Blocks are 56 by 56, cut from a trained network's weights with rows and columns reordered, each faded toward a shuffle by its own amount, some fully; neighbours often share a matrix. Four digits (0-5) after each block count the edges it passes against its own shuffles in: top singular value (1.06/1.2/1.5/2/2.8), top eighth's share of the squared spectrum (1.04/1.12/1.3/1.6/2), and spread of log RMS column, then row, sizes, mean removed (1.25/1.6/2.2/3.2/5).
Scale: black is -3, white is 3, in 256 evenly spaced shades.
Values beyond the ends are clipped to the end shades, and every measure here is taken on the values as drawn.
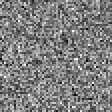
1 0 0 0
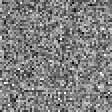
0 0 0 0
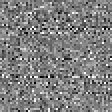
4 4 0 3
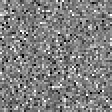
1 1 0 0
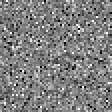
0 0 0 0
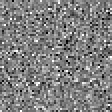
2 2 0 2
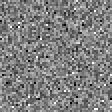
0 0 0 0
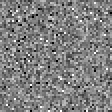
1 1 0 0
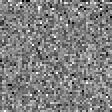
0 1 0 0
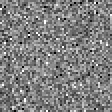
0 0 0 0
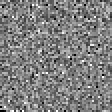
2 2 0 1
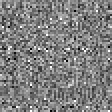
2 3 1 2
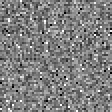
1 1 0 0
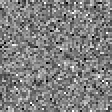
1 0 0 0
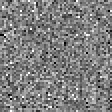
2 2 0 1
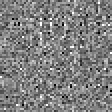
2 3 1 2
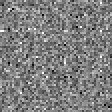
2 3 1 1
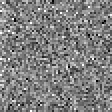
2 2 0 1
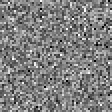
1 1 0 0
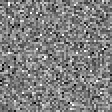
0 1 0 0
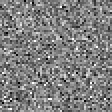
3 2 0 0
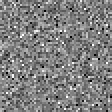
1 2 0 0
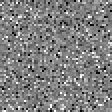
1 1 0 0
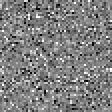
3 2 0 1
